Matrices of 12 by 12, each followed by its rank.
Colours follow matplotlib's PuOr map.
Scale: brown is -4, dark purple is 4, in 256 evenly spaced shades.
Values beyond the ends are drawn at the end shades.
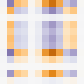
one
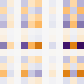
one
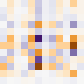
two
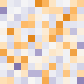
full rank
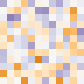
full rank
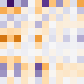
two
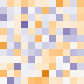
full rank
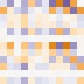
two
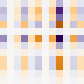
one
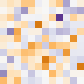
full rank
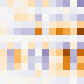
two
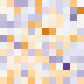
full rank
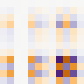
one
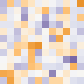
full rank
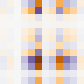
one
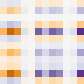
one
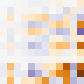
two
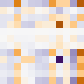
two
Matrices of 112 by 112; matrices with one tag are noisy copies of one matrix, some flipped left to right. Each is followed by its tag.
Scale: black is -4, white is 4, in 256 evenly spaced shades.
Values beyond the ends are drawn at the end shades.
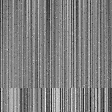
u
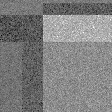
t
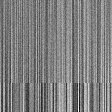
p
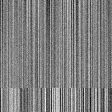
u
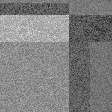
t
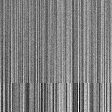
p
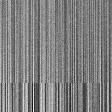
p
